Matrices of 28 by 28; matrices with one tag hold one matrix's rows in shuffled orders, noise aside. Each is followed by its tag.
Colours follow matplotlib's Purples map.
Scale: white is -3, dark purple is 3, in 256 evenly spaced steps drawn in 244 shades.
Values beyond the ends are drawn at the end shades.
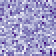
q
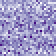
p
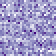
p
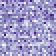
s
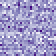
p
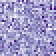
q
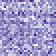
s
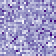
q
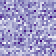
p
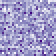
p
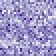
p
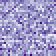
p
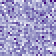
q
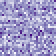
p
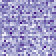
s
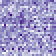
s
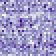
s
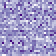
s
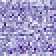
s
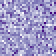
q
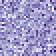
q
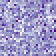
q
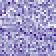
p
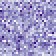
p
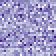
p
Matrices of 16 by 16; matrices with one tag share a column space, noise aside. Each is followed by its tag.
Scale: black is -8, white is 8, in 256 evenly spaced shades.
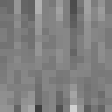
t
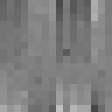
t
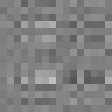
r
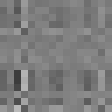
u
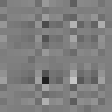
r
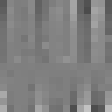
t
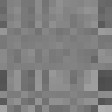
u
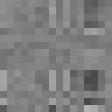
u
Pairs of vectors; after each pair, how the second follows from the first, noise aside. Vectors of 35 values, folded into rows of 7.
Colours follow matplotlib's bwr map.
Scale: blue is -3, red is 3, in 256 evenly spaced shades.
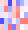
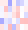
shrunk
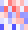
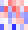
copied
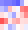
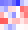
copied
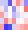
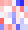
reversed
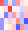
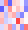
reversed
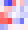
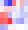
copied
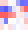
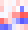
reversed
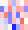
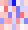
reversed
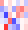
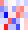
copied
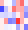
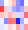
negated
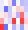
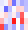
copied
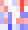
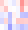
shrunk
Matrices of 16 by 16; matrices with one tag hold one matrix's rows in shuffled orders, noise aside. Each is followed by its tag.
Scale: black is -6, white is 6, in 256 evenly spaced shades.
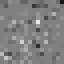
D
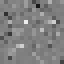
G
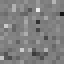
D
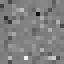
G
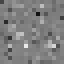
G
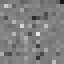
D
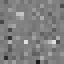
G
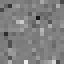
G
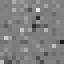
D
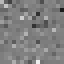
D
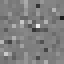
D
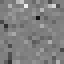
G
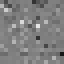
D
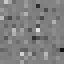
D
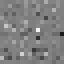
D
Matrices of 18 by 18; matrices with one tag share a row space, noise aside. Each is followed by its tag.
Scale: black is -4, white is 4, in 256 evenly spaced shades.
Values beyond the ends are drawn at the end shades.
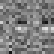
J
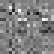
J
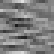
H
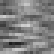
H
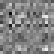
J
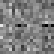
J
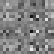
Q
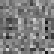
Q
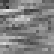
H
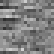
H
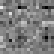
J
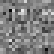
J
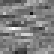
H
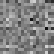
Q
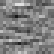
H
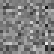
Q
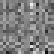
Q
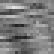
H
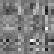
Q
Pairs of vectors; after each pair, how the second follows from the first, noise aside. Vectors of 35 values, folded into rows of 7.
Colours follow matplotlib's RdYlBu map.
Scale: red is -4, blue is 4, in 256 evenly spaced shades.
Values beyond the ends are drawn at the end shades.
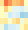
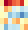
scaled up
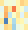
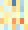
wrapped around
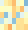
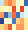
scaled up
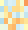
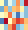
scaled up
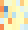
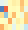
sign-scrambled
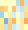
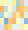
sign-scrambled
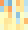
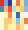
scaled up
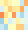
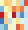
scaled up
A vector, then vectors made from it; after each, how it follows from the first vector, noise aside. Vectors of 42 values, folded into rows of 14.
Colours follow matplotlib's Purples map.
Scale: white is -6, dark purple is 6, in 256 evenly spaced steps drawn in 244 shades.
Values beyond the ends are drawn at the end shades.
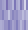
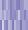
reversed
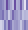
scaled up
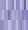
negated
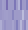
partly zeroed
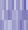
negated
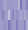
partly zeroed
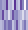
scaled up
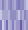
reversed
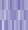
reversed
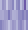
negated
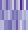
scaled up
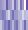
scaled up
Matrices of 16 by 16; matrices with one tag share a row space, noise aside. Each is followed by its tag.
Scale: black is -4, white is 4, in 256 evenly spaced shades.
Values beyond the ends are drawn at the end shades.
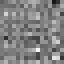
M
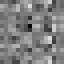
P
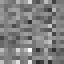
P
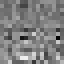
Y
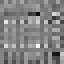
M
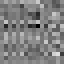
M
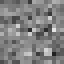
P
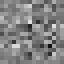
P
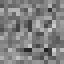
P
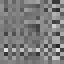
M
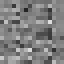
P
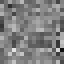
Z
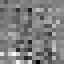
P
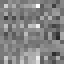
M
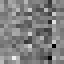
P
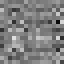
Z
